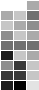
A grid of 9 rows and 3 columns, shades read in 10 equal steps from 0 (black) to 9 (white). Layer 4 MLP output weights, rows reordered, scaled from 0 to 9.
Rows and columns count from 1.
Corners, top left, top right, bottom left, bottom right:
9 6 1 8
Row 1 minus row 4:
4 2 0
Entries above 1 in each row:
3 3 3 3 3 2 3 3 1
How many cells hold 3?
0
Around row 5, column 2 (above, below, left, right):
7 7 4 4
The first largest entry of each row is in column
1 2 1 2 1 2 3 3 3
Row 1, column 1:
9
